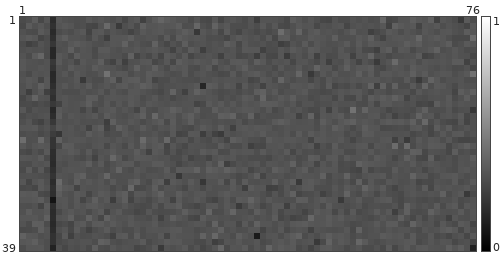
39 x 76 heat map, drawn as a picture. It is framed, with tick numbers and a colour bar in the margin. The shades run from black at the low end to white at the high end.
Average level on the scale: 30%. Stripes: none. Odd lines: column 6. Mirror symmetry: none. Slope: none. Histogram: skewed, a long tail of low values.
